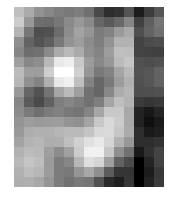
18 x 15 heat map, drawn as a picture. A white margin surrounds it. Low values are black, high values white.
The ninth with the lowest average is the bottom right. The bottom left is the smoothest part. There are no lone odd cells. The left part is higher, up to a seam about 80% of the way across.
